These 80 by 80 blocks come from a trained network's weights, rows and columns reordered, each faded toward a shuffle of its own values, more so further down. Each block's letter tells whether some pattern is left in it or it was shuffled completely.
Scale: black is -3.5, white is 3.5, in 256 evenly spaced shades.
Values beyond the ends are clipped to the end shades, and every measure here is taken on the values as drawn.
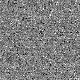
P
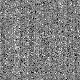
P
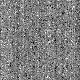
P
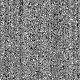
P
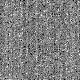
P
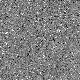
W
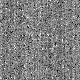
P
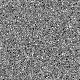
W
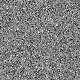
W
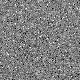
W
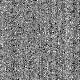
P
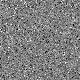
W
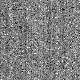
P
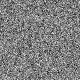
W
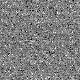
P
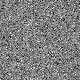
W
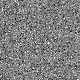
W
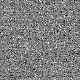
P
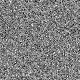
W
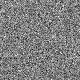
W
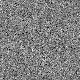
W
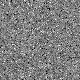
W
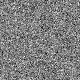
W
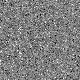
W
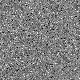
W
